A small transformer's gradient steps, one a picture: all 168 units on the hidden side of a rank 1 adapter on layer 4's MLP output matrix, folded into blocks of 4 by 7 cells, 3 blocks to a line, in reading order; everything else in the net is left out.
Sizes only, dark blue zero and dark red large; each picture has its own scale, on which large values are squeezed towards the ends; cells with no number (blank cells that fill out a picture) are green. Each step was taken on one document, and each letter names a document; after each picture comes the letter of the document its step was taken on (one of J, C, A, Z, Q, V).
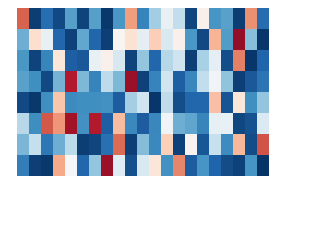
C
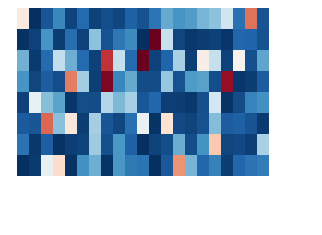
C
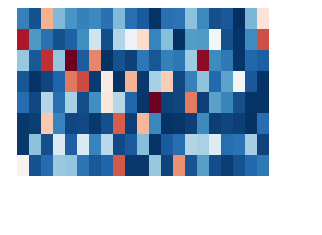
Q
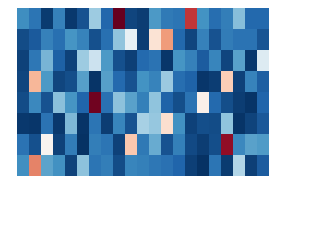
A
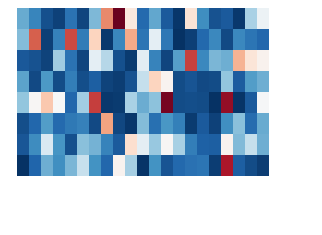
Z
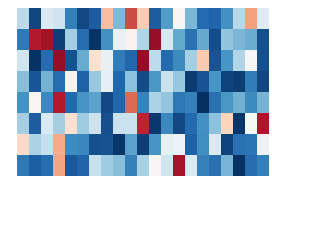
C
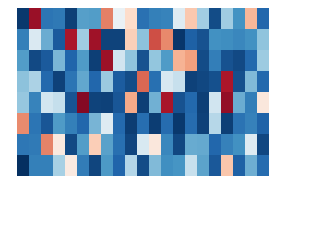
Z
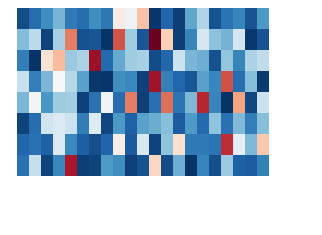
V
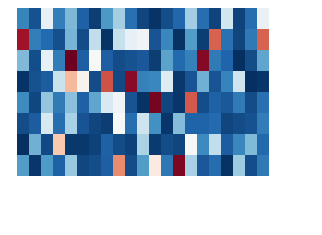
Q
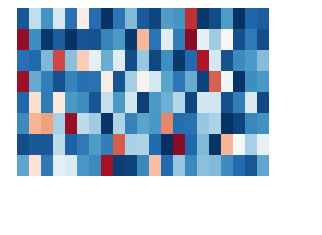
V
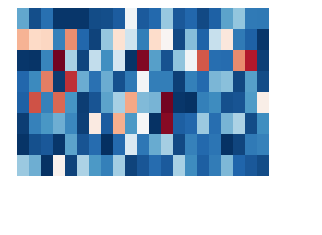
C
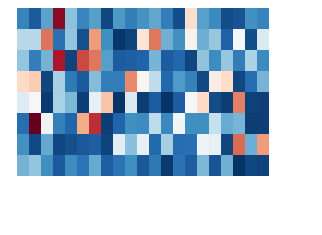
V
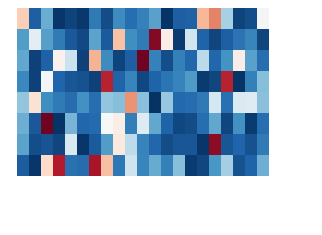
C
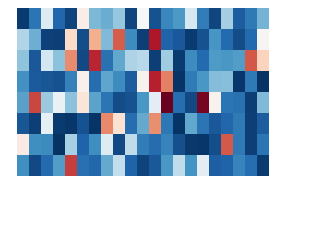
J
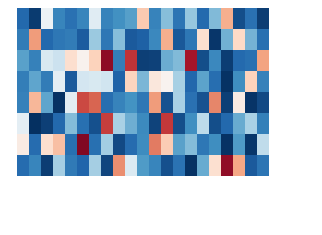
J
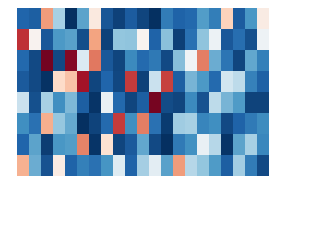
Q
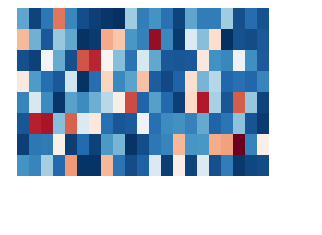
V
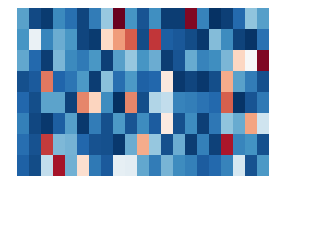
A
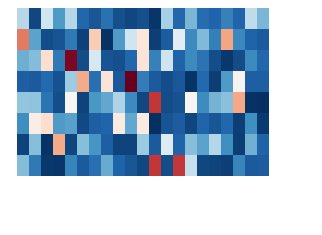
Q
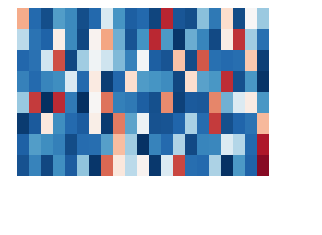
C
